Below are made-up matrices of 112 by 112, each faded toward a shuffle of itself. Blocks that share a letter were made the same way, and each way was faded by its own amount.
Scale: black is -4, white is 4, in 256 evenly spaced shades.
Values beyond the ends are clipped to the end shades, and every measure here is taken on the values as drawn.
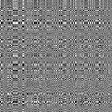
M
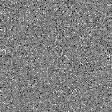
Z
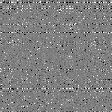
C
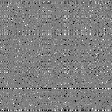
C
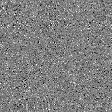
Z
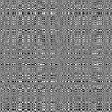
M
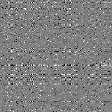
C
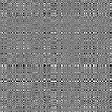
M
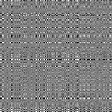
M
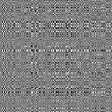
M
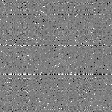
C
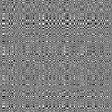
M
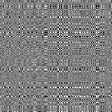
M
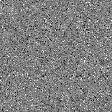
Z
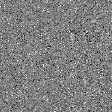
Z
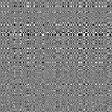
M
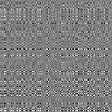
M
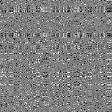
C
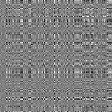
M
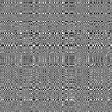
M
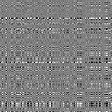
M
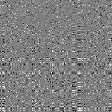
C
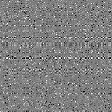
C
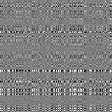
M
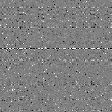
C
